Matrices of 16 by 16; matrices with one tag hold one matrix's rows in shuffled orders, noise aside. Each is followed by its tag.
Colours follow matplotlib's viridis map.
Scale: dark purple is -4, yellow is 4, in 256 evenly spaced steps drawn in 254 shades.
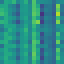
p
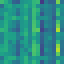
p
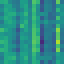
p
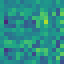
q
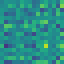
q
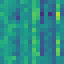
p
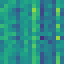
p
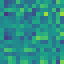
q
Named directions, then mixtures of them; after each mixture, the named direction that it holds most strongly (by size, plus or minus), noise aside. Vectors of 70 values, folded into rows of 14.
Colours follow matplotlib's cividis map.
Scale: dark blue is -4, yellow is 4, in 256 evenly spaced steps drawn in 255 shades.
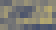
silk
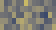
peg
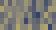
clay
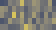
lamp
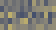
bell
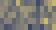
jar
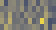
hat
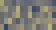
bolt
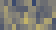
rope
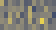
hat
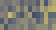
bell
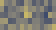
peg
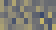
peg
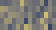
clay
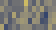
hat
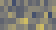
bell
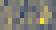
hat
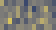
bolt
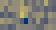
bell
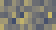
peg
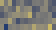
bolt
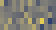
hat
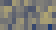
silk
